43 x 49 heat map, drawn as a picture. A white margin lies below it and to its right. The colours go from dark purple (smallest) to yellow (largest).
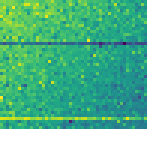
Neither half mirrors the other. There is an overall slope up to the top left. The top left is the ninth with the highest average. Rows 15 and 40 stand out from the rest. On average the colour sits 60% of the way up the scale.
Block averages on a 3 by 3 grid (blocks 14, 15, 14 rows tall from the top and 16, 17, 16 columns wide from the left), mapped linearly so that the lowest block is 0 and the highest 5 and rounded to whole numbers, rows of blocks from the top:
542
320
310
